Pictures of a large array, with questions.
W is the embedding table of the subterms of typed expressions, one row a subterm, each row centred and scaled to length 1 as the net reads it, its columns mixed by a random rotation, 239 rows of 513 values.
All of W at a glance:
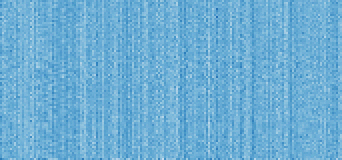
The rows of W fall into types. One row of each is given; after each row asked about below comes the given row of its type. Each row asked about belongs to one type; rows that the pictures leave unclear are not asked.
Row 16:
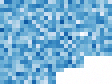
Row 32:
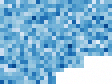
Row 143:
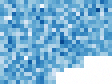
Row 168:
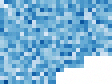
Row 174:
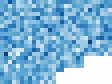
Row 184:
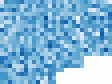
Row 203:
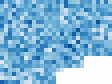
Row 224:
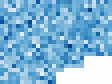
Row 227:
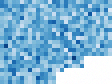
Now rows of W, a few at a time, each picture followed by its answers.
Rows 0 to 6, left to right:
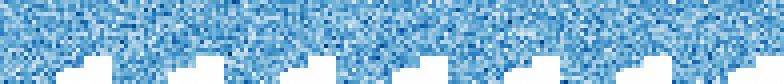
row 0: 168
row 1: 143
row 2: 174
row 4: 16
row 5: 203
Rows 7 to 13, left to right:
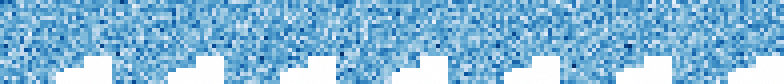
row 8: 174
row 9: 227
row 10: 174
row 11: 184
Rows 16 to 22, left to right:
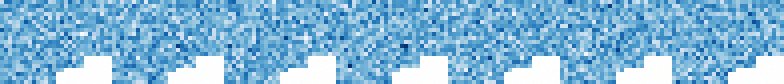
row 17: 227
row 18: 174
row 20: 224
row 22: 168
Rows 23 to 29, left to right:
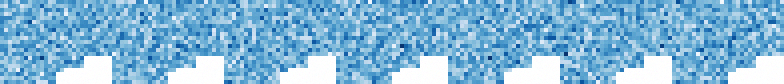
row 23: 224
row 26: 227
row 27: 32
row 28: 174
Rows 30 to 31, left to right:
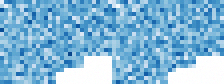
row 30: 184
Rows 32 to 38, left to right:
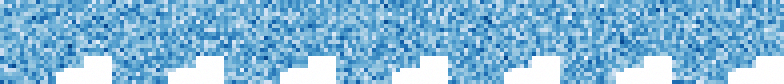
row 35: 227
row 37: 143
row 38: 203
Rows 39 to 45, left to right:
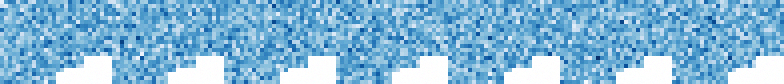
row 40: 143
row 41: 227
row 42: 203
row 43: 224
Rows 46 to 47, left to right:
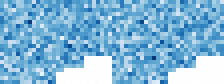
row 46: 224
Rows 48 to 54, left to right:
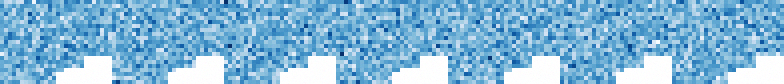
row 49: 203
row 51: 174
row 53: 32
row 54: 174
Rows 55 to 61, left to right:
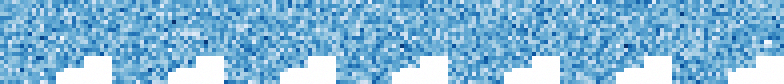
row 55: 224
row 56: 16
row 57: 203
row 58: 227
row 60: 227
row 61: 32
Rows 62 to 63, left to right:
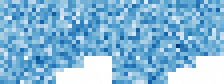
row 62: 143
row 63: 227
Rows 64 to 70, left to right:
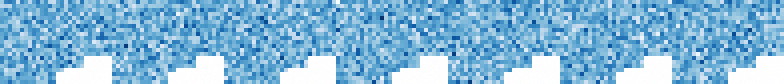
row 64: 32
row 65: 224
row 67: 184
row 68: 174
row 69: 184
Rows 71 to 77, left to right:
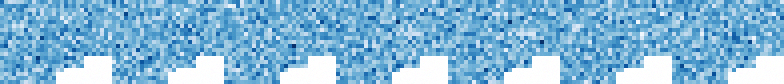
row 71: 227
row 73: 32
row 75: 16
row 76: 16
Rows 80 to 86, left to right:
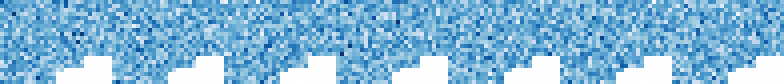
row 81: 203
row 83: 16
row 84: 224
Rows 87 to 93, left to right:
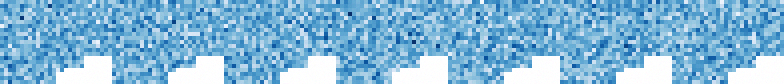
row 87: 227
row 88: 16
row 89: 184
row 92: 168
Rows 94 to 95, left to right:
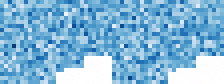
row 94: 224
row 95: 224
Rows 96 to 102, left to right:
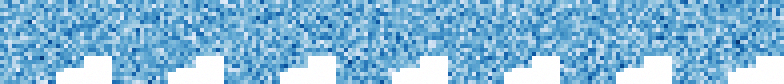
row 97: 184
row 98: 32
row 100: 224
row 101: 32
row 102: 143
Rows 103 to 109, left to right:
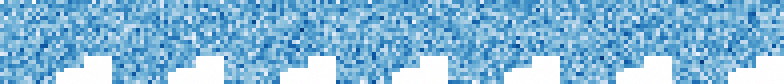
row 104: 184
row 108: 184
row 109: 168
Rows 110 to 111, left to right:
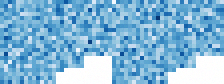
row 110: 174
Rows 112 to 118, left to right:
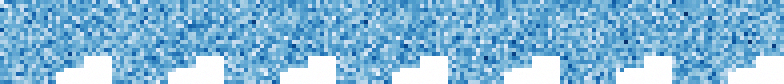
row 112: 184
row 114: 224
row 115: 224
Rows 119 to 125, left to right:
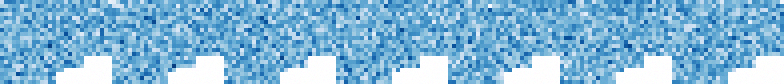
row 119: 184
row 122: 227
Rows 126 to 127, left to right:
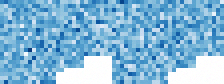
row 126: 168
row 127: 184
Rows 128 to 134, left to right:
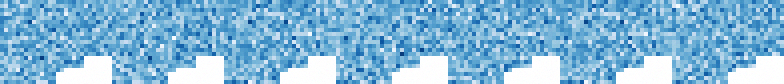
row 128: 224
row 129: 224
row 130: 16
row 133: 16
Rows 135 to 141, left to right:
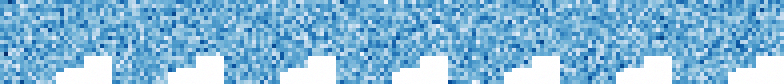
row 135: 174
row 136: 174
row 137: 184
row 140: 32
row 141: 168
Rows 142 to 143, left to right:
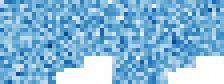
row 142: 184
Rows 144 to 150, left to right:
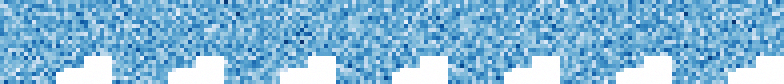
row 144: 168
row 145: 203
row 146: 203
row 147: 32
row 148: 32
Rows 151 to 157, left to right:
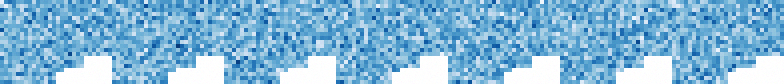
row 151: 184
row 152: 168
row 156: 184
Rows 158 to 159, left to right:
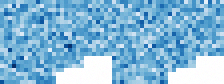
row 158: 32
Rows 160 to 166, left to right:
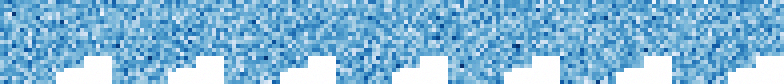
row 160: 16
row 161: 227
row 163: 32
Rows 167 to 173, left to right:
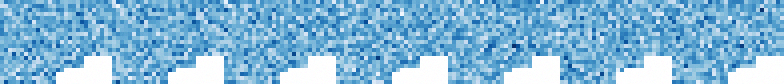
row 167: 168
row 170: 224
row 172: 184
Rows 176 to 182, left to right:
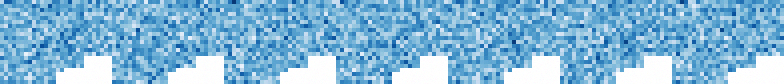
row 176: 168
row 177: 227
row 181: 143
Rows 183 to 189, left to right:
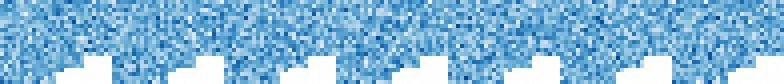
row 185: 227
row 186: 227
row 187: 224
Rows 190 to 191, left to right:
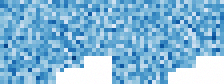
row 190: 227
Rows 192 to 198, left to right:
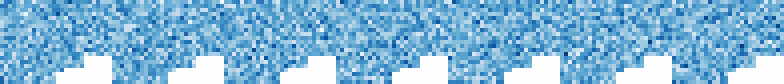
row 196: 168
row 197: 174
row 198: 32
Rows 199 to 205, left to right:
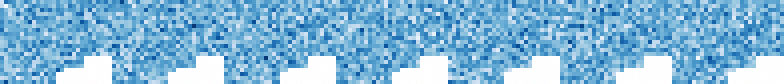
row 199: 168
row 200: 174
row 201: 184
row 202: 184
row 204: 143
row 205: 143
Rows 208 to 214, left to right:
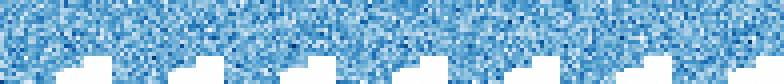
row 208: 203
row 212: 16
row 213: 174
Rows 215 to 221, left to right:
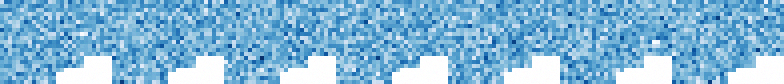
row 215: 16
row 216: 184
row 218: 224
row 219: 143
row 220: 32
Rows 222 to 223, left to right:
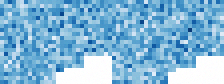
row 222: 174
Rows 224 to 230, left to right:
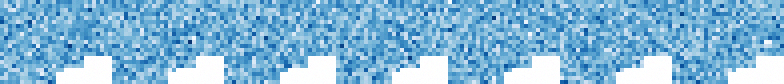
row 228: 16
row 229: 203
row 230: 32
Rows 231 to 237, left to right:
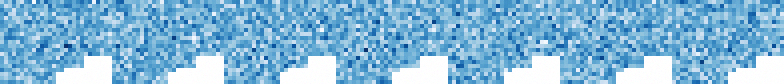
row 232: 174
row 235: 32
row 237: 168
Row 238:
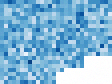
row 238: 168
